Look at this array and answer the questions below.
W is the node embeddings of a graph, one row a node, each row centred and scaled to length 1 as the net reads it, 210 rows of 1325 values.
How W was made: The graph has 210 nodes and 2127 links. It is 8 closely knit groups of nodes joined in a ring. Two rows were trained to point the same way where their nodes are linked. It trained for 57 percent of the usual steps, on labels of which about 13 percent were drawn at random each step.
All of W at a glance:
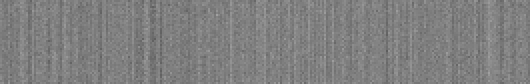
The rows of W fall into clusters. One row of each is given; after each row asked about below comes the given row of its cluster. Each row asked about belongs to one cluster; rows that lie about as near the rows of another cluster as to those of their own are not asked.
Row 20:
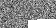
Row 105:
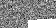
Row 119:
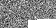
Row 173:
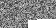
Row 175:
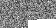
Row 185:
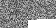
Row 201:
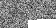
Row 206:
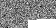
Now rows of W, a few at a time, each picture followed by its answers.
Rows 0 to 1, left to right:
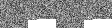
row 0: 206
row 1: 206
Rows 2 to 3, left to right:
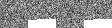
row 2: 119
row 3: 206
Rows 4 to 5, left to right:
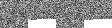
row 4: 201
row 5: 105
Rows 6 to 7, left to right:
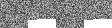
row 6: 206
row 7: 119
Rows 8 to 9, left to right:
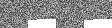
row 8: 105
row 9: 119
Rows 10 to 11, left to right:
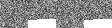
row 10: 175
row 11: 175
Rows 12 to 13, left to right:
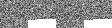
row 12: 105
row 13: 105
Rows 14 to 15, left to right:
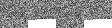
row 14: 105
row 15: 105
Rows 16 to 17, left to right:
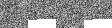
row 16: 173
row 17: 206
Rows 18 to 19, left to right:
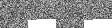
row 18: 201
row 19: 201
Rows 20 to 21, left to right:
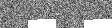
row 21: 175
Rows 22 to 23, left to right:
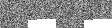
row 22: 20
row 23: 173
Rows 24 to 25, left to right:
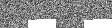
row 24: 119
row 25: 201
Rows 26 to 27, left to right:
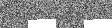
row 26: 20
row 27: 201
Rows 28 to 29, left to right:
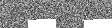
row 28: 201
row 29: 20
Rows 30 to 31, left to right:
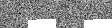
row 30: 105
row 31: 20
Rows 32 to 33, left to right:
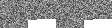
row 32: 201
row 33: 119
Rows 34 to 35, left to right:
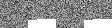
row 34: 185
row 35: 206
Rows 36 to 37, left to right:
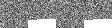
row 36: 175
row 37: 175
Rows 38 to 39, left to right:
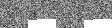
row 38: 173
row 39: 175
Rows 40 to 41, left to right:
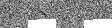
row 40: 20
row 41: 175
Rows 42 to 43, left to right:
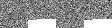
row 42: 105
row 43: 185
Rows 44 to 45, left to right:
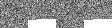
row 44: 206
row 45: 185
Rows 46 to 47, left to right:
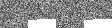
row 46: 20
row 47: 206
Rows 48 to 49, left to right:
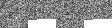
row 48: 173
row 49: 185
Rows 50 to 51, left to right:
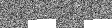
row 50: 105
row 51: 173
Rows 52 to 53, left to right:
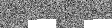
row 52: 206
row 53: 20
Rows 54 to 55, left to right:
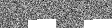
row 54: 119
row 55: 185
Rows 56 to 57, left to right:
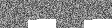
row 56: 206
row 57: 206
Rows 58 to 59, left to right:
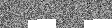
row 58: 20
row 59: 173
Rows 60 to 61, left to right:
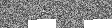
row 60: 119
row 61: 175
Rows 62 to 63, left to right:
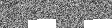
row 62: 173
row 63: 175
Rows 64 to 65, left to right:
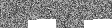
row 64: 206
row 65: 175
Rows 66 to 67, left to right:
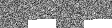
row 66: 119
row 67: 206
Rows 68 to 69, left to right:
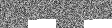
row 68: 206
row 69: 185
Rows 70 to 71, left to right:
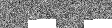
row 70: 206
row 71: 173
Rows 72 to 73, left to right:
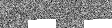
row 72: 201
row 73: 105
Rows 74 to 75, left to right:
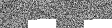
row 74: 20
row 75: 185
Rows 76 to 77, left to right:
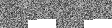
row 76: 173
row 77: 173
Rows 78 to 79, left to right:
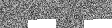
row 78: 20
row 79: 105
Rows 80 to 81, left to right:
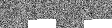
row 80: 173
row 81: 105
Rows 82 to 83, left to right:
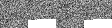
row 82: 119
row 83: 20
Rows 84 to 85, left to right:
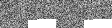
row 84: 173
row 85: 185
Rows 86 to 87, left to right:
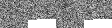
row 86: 185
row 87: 173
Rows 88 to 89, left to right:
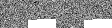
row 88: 119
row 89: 206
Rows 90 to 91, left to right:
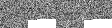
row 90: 20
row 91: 105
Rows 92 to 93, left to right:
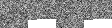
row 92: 201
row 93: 173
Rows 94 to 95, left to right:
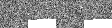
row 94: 119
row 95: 201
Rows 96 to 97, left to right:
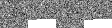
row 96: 201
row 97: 206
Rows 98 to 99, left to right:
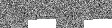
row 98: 206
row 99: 105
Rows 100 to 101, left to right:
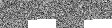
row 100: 20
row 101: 185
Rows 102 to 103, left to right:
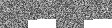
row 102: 20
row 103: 173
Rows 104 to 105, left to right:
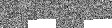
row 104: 173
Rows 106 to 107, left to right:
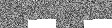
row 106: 185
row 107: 201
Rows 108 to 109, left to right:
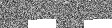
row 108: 119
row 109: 175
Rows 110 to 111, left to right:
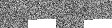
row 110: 119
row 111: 185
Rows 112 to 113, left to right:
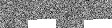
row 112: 175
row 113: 105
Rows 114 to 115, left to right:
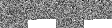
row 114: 201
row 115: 119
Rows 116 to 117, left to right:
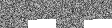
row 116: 175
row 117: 206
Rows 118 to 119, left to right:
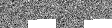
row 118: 105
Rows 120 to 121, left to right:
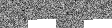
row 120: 105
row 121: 185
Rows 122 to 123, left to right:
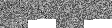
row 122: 20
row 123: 119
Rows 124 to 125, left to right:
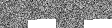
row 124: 20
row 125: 119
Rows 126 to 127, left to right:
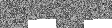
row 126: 206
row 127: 173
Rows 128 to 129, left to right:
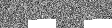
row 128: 119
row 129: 206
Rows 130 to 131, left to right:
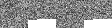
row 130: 173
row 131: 185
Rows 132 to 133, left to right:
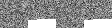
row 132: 185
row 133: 105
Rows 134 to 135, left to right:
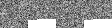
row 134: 173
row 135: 105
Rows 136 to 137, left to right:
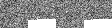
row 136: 20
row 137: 105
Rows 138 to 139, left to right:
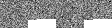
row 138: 185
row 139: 173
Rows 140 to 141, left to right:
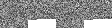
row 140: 201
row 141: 105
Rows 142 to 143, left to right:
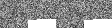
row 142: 201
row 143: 201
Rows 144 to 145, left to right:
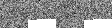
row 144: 201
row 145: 20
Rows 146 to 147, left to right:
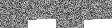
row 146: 185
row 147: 105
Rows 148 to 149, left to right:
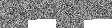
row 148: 201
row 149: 206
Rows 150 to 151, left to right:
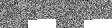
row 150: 173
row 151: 185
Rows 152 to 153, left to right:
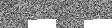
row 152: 173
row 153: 20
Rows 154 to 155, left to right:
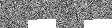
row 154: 175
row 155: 173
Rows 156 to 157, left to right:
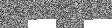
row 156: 185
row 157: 173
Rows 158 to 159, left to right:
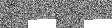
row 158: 20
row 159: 185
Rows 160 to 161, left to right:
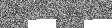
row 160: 206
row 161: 201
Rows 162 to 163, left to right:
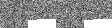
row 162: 175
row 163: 175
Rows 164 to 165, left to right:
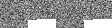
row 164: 185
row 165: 201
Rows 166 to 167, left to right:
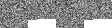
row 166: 20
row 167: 173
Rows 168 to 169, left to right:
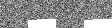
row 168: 175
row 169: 185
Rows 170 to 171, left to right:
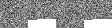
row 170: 173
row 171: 201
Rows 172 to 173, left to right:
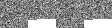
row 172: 20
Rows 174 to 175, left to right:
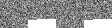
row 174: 185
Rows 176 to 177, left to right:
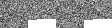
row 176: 119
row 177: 20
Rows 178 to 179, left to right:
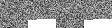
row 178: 185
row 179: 119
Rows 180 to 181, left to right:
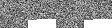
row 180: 201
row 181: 173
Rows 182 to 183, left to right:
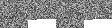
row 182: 201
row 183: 201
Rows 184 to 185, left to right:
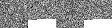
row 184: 119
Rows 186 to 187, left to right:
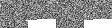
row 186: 175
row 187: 119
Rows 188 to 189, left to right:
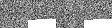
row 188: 105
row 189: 119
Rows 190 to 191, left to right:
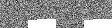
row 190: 175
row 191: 105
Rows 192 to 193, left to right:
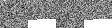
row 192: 20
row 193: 119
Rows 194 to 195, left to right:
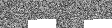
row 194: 20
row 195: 20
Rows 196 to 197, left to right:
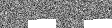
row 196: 206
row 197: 175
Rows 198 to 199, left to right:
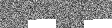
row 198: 185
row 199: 175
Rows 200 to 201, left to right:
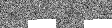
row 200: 105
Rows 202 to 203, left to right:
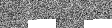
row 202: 105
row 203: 119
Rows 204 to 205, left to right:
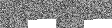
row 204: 175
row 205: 20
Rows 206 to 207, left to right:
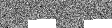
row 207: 20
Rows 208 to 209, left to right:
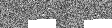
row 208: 206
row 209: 20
